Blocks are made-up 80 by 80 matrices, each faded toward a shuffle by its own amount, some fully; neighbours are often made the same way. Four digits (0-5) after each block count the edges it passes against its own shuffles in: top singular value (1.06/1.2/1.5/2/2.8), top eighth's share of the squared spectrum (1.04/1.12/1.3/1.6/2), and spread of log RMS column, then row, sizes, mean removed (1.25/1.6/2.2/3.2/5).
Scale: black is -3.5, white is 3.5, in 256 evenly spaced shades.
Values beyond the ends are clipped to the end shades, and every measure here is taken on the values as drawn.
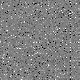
3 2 1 1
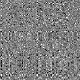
4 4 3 2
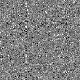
3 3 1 1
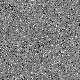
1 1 0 0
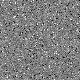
2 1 0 0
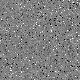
1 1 1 0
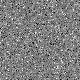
0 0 0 0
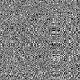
4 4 2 3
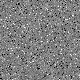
0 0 0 0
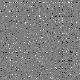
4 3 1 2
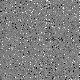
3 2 1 1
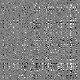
4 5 3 3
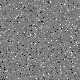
0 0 0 0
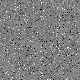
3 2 1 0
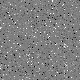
1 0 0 0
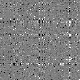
4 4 2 2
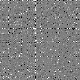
4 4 2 2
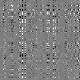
5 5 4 3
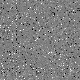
2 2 0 0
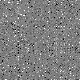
3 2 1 1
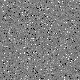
2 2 0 0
